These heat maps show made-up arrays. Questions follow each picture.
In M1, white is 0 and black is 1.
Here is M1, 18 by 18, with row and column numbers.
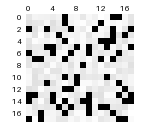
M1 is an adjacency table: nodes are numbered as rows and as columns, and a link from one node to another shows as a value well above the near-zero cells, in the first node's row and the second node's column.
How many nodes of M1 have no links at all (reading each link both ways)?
0
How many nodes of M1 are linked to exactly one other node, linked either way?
0
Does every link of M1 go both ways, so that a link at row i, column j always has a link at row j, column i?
no
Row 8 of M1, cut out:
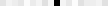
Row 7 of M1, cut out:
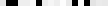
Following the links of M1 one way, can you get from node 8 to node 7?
no
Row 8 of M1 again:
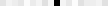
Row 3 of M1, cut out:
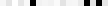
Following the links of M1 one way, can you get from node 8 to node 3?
no
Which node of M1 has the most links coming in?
node 6
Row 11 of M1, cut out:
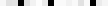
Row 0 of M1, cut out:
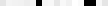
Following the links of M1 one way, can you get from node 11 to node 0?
yes
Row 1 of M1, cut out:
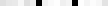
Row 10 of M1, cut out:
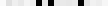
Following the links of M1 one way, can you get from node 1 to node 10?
yes
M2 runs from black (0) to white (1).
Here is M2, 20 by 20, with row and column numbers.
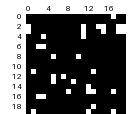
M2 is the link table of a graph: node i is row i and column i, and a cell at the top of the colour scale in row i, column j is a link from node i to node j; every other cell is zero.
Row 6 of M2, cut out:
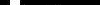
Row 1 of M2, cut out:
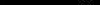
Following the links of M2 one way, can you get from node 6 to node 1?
yes
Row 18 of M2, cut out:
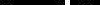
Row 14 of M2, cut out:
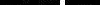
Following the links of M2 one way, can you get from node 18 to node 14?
no
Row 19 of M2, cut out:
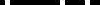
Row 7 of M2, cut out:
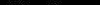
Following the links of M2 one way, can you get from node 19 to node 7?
yes
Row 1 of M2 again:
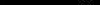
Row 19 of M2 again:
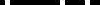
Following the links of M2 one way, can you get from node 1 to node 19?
no
